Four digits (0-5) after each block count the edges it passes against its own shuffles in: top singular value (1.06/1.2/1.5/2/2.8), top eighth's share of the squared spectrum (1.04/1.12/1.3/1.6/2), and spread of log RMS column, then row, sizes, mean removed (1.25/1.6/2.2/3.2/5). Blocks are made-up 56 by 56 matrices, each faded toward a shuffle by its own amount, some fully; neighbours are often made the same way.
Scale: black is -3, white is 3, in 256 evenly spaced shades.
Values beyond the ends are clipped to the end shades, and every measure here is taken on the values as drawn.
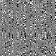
3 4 3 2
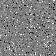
0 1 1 0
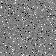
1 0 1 0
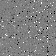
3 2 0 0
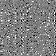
4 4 2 2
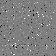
3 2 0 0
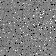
1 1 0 0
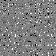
3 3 1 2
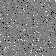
0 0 0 0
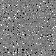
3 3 1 1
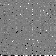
4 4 0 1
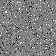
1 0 0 0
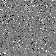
2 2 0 0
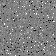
1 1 0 1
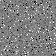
0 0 0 0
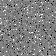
0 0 0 0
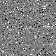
3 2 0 1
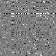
4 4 1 2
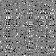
4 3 2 2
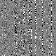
2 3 3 0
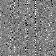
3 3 3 0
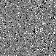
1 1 2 0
